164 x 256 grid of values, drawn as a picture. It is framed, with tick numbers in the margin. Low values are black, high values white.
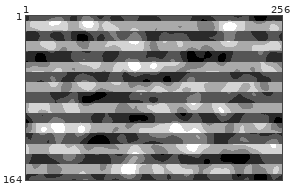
Ninth with the highest average: bottom middle. Stripes: horizontal, repeating 8 times. Slope: none. Average level on the scale: 50%.
